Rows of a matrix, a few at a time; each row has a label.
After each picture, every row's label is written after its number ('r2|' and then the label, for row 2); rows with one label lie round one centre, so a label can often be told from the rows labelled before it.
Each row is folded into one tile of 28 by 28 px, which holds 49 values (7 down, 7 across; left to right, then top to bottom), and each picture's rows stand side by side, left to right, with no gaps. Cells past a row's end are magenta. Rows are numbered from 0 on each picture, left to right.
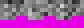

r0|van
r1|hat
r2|van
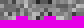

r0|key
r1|van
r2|hat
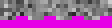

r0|van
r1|hat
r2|hat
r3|key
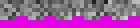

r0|van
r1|van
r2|key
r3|van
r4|key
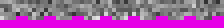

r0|hat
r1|van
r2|hat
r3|key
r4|key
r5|hat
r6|key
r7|van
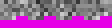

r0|key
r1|van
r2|van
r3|key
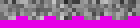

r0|key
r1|key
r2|van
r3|key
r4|van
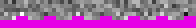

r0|key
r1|hat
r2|key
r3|hat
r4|key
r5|key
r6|hat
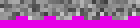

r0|hat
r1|hat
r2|key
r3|van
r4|key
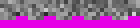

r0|hat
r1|hat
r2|van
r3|van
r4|key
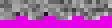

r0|hat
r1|hat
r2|key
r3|key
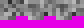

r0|van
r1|hat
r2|hat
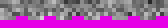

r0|hat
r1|key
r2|van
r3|key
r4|hat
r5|van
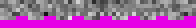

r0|hat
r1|hat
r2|key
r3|van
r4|key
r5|key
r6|hat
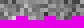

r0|key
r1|hat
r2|van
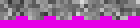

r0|van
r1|hat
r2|key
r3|hat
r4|key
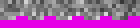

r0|key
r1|key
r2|key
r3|key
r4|van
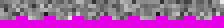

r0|hat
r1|hat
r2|key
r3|van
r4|hat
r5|hat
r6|van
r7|key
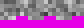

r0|key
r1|hat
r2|hat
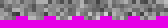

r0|hat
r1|hat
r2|key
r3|key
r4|hat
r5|key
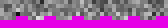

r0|hat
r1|key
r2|key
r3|van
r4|key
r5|van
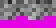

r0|van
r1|van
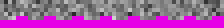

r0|key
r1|van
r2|hat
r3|hat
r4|hat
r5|hat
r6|key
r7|van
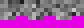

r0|van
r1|van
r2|hat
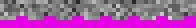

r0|key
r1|hat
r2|van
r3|hat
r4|van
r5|key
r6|hat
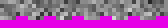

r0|hat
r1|van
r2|van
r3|hat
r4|hat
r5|van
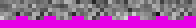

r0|hat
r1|van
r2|hat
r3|van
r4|key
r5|hat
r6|van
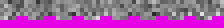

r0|van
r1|van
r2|hat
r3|key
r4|hat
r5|hat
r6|key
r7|key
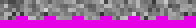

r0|van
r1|hat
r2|hat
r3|hat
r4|key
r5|key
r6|hat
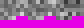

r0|key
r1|key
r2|van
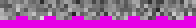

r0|hat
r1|key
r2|hat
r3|van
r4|key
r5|van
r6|key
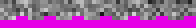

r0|key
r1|hat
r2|key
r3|hat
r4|key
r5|van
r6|van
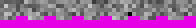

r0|van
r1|hat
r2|hat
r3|van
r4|hat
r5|van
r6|hat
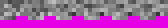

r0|van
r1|key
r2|hat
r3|hat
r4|hat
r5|hat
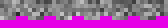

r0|hat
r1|van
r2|key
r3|key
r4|van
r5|van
